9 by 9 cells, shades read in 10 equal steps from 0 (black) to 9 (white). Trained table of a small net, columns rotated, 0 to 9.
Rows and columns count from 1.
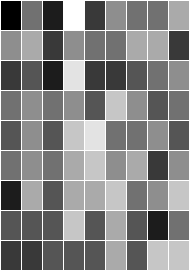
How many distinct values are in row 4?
4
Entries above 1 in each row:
7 9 8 9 9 9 8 8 9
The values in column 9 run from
2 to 7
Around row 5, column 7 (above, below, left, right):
5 6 4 5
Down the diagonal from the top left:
0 6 1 5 8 5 4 1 7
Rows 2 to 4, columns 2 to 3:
6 2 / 3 1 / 5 4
